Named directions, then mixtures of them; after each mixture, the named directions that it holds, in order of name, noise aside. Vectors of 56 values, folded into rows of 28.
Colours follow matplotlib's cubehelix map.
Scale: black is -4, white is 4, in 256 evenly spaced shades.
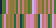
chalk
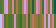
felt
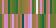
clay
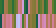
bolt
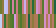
felt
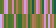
felt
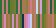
chalk, clay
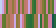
chalk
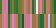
clay, felt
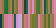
bolt, felt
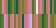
clay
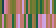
bolt, clay, felt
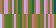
felt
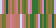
chalk, felt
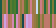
bolt, chalk, clay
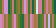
clay, felt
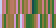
chalk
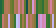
bolt, chalk, clay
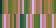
bolt, chalk
